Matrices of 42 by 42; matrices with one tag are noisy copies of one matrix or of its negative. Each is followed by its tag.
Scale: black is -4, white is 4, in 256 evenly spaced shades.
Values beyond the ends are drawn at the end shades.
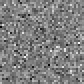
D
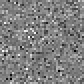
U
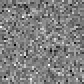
D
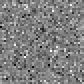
D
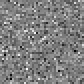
U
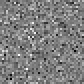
U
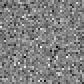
D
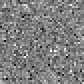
D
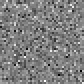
D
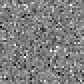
D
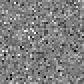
U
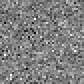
U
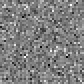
D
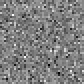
D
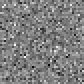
D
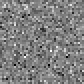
D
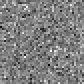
D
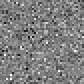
U
